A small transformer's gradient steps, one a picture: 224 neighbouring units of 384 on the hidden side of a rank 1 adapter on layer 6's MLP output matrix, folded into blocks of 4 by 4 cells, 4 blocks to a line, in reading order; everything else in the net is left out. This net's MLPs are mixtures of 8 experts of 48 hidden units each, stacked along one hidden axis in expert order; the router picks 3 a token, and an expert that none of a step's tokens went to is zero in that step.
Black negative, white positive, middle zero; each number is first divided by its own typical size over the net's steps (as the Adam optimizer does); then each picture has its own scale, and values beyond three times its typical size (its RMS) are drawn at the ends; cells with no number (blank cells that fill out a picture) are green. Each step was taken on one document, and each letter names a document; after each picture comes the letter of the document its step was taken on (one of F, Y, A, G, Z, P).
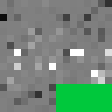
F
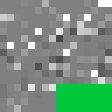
F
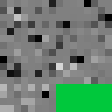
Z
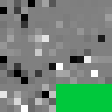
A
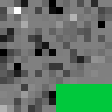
A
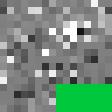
A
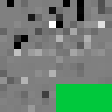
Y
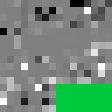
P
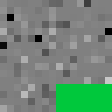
Z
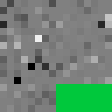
Z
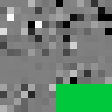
A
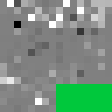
Y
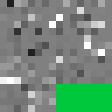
Y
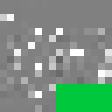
F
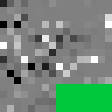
Z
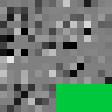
A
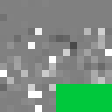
F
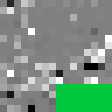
P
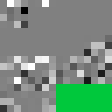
P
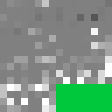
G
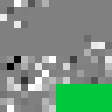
G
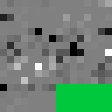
F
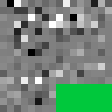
Y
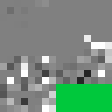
G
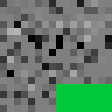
A
